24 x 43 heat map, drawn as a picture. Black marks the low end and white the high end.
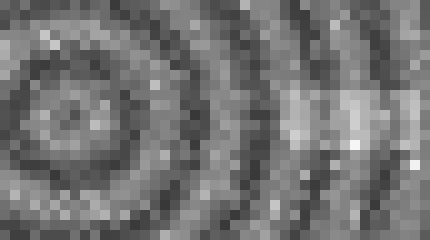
Ninth with the highest average: middle right. Odd rows or columns: none. Odd patch: higher, in the middle right. Rings: centred on the middle left.
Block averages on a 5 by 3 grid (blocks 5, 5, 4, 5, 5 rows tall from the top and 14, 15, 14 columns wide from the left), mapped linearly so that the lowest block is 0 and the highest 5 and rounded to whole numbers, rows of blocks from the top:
1 1 1 | 0 1 2 | 1 1 5 | 0 1 2 | 1 1 1
